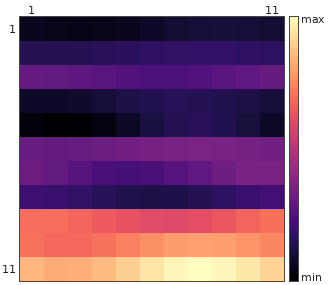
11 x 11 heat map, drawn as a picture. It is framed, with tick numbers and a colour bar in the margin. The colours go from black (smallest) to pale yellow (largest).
Lone odd cells: none. Grain: streaks across. Slope: up to the bottom. Ninth with the highest average: bottom right.
